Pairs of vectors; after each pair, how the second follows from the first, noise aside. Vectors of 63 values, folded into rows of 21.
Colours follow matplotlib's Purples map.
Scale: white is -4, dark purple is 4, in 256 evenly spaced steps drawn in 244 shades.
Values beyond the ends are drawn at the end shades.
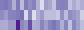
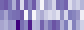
scaled up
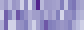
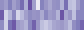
negated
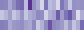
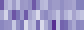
reversed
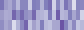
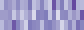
negated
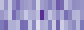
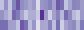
copied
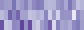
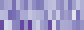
copied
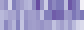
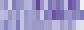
copied
